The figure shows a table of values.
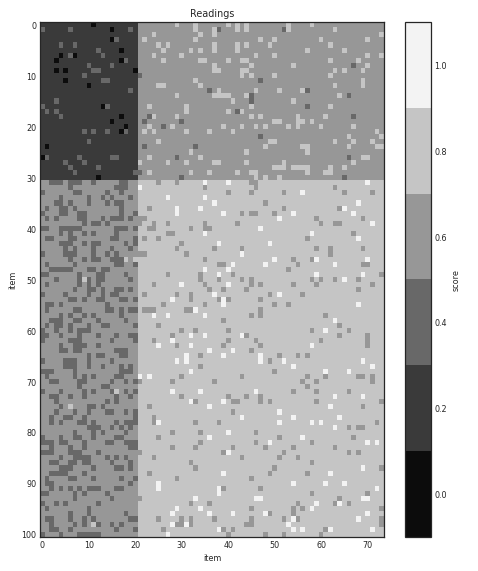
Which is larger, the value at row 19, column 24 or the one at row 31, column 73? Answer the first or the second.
the second
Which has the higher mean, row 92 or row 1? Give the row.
92
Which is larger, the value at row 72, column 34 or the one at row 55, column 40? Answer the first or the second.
the first
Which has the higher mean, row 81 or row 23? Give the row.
81
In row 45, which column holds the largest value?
43
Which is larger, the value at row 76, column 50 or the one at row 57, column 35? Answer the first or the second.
the second
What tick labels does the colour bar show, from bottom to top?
0.0, 0.2, 0.4, 0.6, 0.8, 1.0
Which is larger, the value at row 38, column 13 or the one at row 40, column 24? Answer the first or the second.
the second
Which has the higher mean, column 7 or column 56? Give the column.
56
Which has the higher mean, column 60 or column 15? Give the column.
60
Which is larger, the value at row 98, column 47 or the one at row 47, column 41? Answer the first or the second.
the second
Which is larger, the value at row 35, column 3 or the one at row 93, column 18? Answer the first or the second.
the second
